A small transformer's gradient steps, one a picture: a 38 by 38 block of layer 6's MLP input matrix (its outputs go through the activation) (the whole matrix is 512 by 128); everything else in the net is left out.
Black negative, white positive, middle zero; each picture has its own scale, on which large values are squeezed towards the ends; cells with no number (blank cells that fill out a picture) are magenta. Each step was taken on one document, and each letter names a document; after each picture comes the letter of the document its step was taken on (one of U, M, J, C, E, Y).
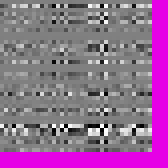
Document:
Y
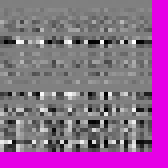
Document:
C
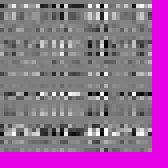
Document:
Y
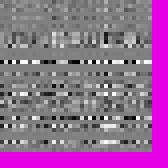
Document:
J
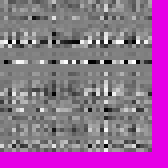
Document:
J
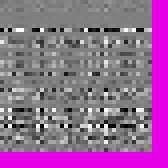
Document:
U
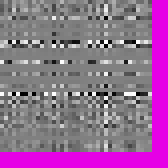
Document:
J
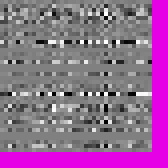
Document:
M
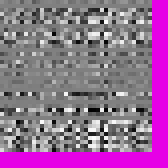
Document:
C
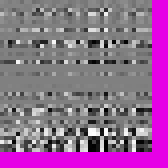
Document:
C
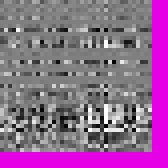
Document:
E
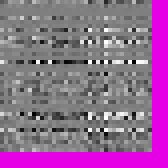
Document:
E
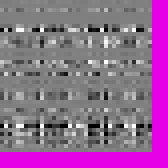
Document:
U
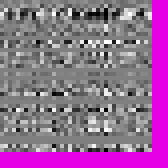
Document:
M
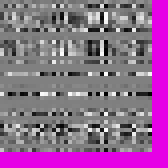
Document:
Y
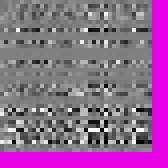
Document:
C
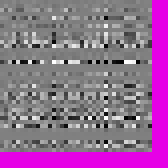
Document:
J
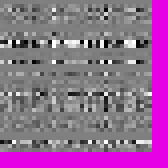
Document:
M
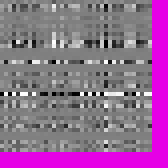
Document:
J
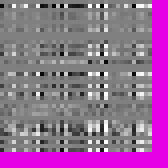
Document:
Y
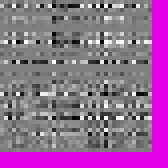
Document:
J
